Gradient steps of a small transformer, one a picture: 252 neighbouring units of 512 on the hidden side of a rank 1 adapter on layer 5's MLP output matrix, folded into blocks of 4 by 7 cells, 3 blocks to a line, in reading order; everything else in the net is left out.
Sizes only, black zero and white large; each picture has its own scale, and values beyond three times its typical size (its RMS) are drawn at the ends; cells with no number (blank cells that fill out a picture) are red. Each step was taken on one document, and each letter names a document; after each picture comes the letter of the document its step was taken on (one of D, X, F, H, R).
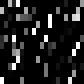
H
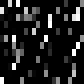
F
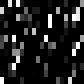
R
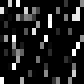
F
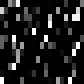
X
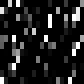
R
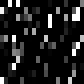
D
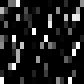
X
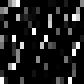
X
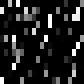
F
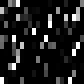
X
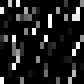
H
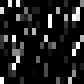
R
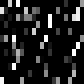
F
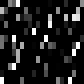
X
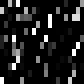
H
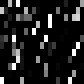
H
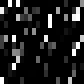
R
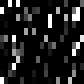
R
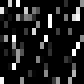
F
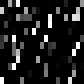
H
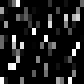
X
